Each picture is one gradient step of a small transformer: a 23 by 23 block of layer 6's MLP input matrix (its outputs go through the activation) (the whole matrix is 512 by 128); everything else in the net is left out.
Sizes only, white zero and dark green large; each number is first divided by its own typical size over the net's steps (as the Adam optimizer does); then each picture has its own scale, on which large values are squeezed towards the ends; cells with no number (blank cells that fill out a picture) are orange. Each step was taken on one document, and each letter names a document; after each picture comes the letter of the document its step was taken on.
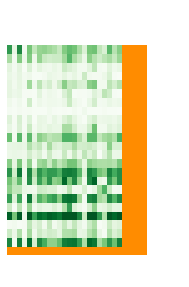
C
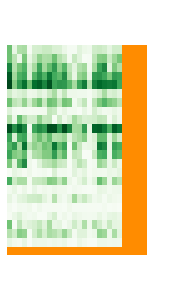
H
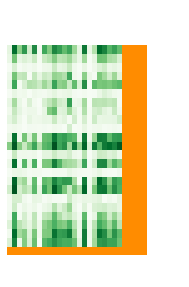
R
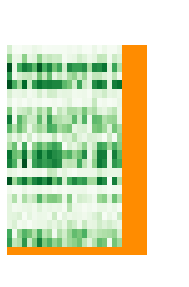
H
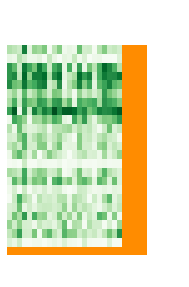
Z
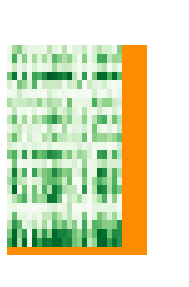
R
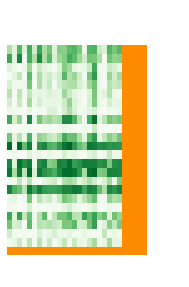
C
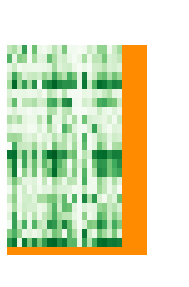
R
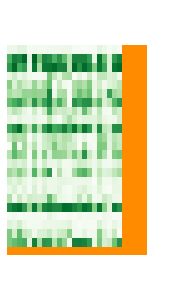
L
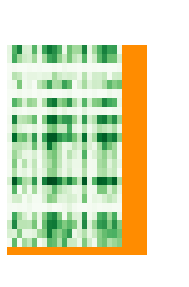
R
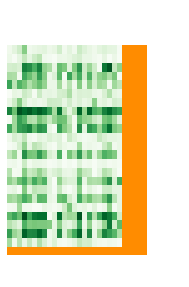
Z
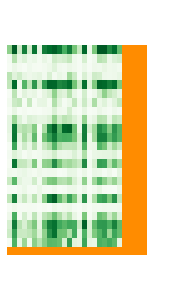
R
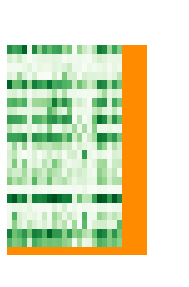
H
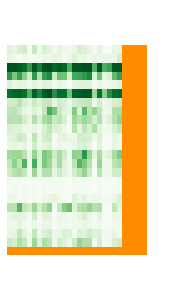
L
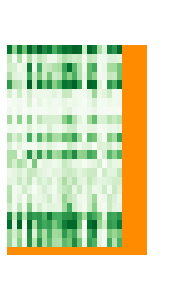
C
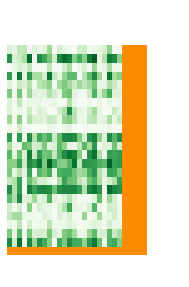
C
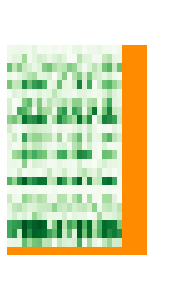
Z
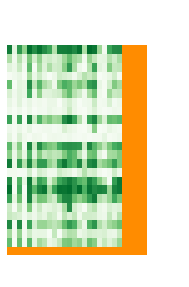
C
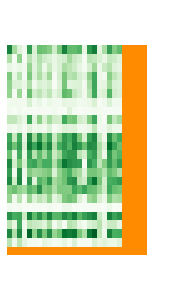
C
